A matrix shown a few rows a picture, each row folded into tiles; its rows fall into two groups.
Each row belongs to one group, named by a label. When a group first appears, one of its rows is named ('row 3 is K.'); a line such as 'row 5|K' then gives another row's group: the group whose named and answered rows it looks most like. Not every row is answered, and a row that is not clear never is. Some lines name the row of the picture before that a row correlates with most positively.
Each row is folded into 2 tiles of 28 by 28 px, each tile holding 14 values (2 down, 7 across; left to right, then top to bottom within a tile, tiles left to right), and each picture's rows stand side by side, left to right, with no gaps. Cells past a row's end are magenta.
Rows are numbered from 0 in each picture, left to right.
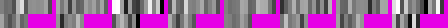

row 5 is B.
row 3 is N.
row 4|N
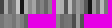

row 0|N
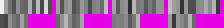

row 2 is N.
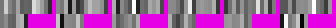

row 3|N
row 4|B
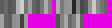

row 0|N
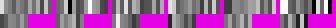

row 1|B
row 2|B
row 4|B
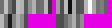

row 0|N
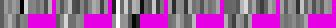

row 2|B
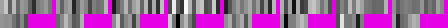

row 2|B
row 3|N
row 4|B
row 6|B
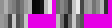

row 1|N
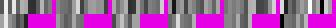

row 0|B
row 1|N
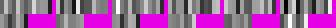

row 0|N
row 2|N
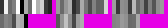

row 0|N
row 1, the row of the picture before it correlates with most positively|5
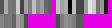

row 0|N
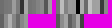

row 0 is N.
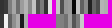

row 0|B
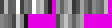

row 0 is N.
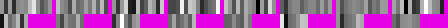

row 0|B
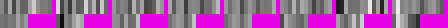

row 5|B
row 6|B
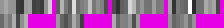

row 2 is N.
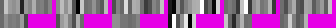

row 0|N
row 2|B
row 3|B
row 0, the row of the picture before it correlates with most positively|1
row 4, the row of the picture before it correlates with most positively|3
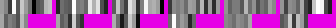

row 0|B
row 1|N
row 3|B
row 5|N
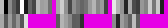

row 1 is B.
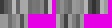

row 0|B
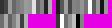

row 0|B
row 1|B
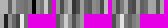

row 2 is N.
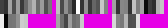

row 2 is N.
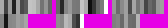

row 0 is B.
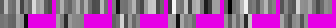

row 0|N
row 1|N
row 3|N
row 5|N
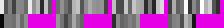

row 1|N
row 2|B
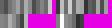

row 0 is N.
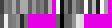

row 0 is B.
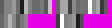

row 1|B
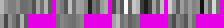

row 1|B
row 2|B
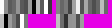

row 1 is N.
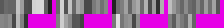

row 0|N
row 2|B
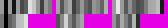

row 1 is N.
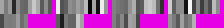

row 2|N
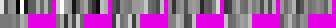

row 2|B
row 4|B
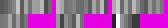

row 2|B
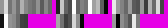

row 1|N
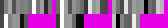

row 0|B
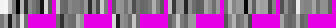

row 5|N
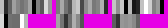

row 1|N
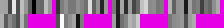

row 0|B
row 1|B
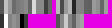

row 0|B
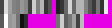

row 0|B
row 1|B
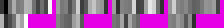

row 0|B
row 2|N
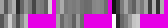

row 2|B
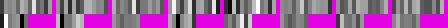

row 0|B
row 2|N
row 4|B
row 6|B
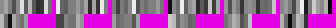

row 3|B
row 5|N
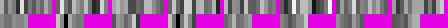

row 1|N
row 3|N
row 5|B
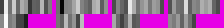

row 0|B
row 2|N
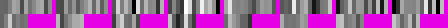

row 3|N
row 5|B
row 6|B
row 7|B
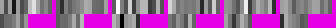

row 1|B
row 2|N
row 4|N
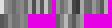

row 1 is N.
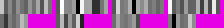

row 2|N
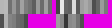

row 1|N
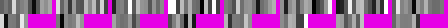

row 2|N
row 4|B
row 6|B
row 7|N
